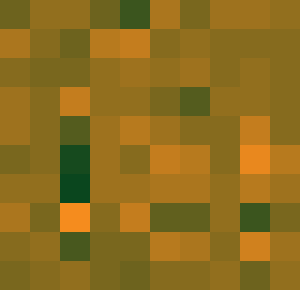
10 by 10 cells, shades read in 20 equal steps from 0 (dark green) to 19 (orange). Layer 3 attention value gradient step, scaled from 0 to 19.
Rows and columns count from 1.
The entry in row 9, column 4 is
9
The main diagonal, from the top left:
8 10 9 11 14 15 13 11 16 11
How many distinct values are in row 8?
8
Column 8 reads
12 10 10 11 10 10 11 11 10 11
